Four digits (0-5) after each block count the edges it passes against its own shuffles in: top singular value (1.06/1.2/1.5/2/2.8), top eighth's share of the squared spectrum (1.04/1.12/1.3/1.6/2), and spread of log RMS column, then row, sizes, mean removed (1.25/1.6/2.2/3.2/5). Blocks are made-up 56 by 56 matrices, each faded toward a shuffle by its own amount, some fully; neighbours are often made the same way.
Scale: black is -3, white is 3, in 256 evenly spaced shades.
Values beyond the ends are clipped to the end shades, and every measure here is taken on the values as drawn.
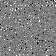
1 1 0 0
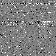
2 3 1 2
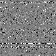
3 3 0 2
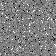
0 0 0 0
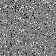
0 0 0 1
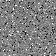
0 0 0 0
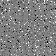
3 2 1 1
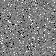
2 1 0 0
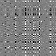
5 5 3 3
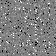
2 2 1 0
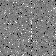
3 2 1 0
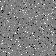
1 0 0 0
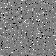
2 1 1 0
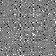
4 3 1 1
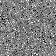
0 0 0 0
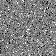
0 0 0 0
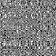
4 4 2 2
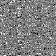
3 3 1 1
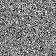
0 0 0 0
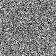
0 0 0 0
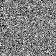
1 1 0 0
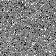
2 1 0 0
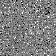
3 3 1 0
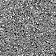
2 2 0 0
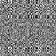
4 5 3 2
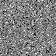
0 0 0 0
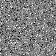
1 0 0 0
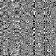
4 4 3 2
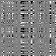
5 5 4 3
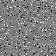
3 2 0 1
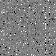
3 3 1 1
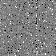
2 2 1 0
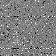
3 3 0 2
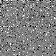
3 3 1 1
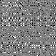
4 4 2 3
